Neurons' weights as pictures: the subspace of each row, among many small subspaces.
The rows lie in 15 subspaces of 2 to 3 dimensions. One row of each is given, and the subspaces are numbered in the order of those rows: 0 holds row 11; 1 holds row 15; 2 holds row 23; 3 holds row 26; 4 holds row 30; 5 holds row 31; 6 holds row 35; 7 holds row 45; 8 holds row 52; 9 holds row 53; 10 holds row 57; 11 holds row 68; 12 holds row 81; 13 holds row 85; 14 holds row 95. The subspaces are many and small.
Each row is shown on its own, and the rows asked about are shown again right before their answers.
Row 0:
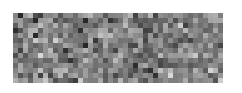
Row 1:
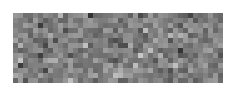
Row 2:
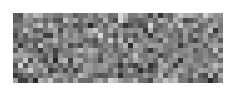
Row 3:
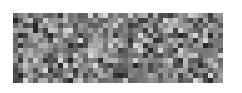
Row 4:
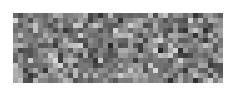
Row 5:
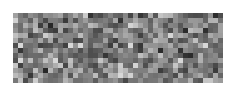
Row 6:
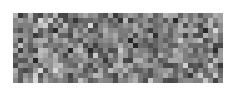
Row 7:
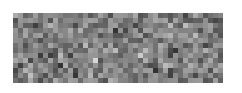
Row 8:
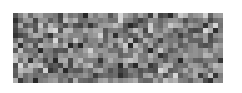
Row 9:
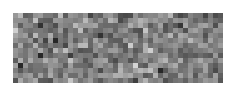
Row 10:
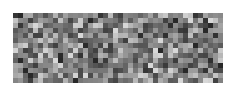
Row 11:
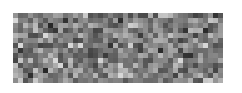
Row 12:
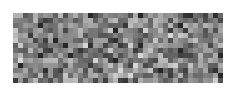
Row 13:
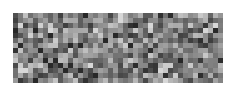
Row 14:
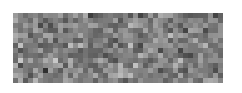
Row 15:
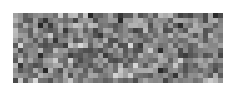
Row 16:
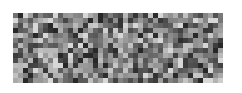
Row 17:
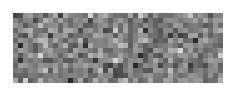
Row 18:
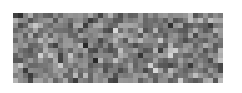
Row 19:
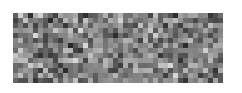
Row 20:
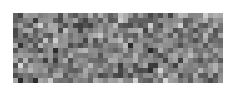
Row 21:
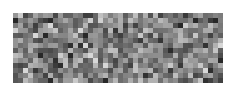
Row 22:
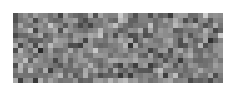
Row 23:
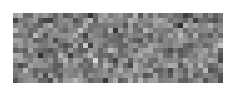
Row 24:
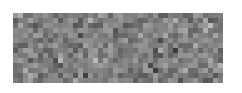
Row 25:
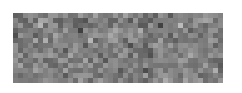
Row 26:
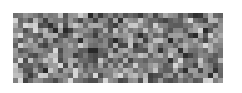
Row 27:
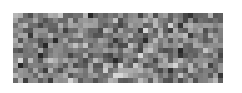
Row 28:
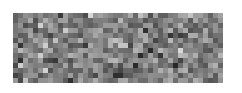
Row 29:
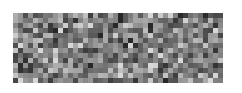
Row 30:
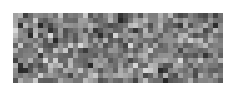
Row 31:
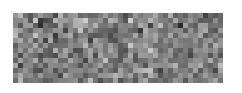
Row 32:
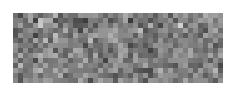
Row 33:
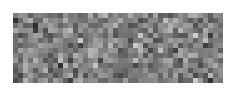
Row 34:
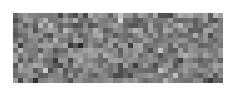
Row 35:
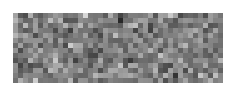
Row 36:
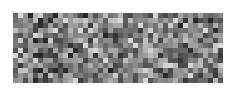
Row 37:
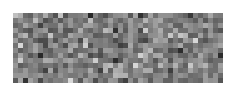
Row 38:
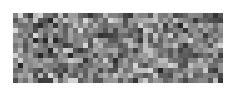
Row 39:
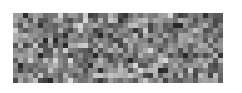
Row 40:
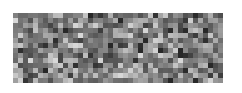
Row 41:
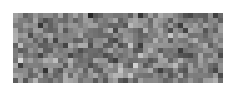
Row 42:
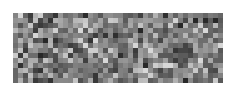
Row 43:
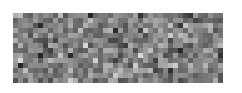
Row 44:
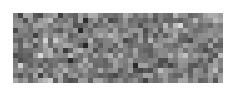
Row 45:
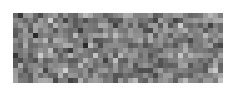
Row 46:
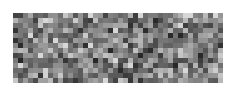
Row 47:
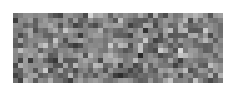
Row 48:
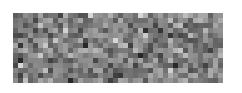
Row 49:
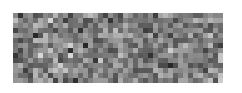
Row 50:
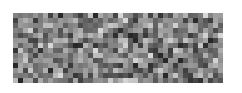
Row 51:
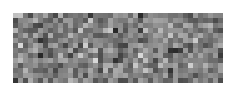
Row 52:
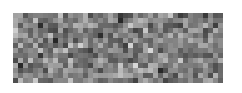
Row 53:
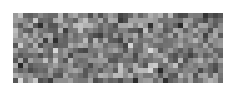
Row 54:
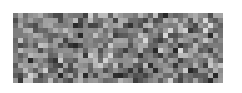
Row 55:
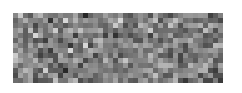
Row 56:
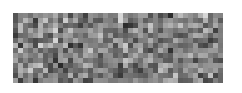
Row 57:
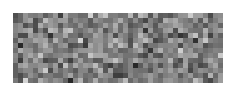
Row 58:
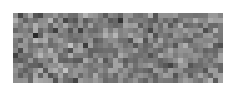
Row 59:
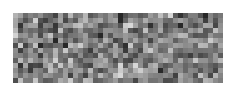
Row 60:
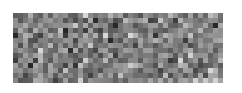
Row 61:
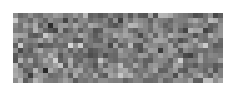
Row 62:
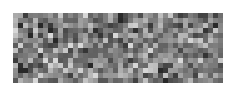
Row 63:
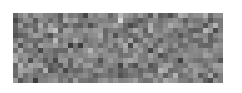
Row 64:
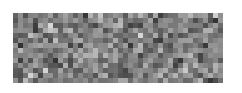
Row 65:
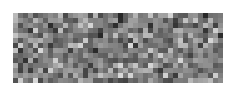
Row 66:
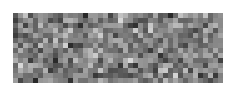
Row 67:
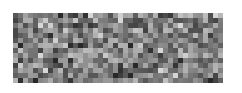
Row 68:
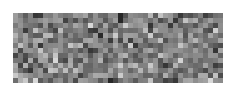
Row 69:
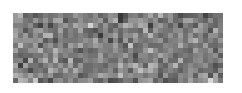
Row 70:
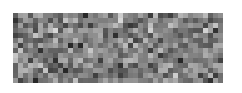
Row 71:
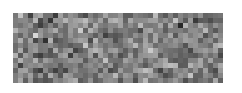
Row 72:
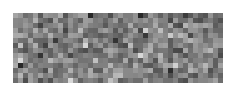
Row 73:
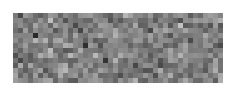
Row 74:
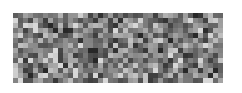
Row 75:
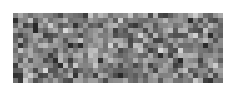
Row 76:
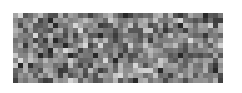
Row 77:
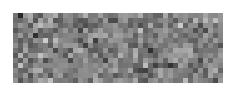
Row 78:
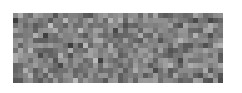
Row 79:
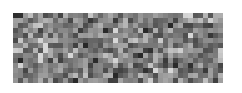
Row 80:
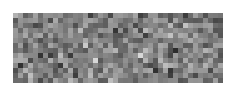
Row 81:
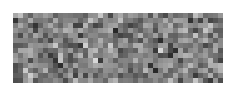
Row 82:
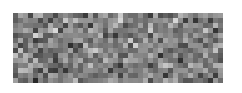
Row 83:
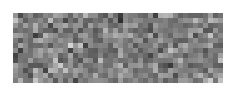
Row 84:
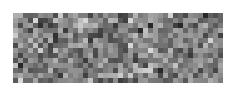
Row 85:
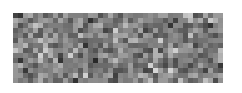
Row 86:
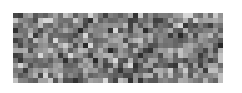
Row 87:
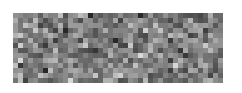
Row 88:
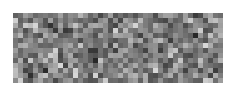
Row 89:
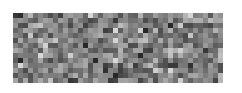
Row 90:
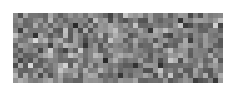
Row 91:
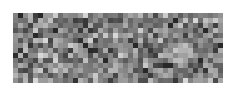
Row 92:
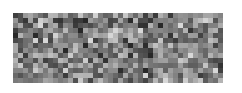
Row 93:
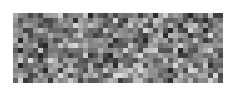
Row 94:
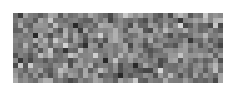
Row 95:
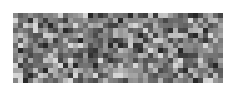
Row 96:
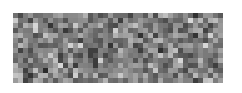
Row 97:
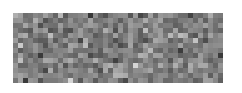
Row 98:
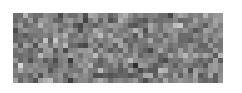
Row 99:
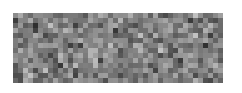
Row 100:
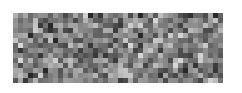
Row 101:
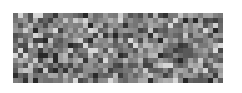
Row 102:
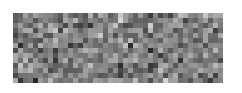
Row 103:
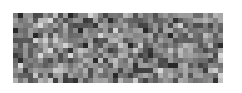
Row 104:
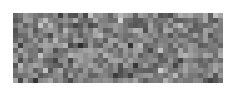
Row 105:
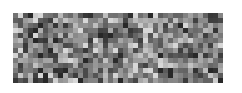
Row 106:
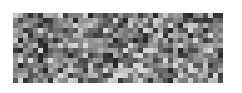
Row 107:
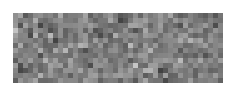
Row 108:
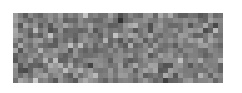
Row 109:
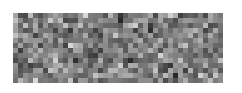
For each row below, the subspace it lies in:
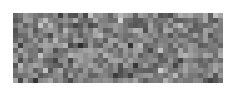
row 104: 1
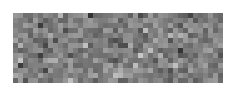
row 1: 14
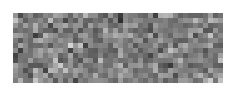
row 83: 1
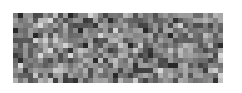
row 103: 1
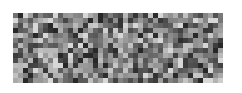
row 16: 2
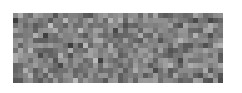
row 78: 0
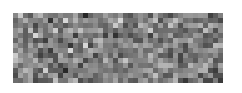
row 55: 7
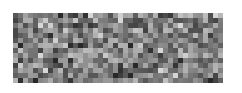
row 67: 1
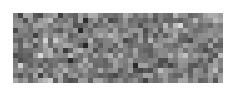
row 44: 6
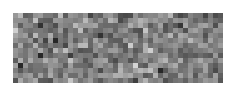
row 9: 8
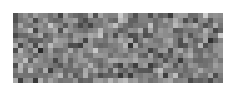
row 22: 5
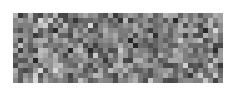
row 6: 5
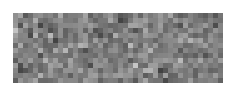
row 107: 4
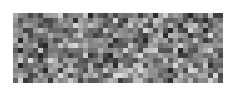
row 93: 13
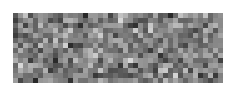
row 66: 6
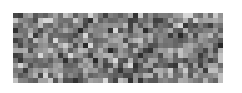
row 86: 2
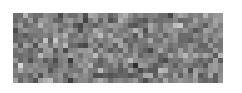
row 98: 6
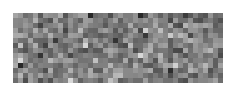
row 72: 3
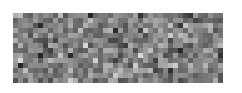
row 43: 14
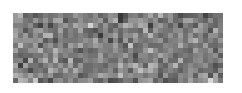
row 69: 11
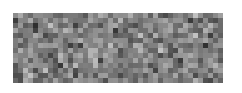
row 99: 14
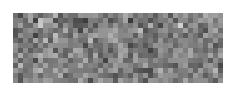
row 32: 5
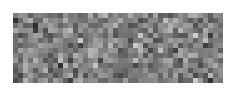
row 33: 10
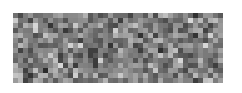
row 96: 14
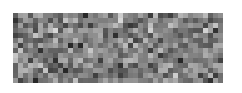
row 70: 8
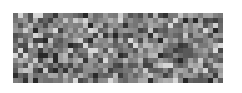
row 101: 11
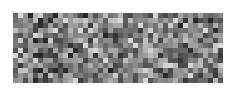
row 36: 9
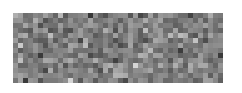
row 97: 10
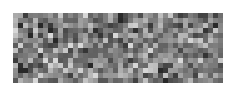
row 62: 4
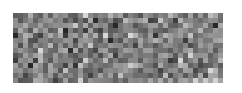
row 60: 7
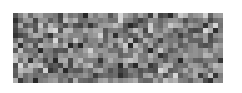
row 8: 8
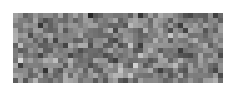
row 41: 0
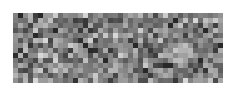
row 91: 11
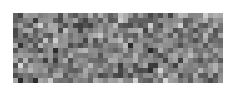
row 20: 9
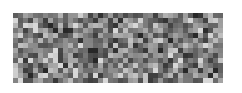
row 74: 3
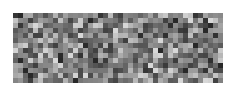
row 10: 13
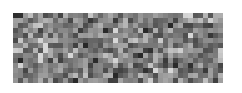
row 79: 13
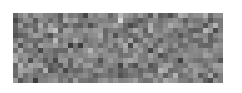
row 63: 8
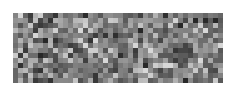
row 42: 11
